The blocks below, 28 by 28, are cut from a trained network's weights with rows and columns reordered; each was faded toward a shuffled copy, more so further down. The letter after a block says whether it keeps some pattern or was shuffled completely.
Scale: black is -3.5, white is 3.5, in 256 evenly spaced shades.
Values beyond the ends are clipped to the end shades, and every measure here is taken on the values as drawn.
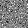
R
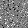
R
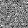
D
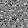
D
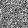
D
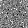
R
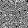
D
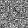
D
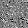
D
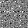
D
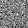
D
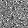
R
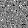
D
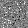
R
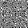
D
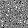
R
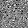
R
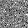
R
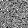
R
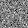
R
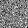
R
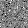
R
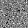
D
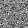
R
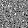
R
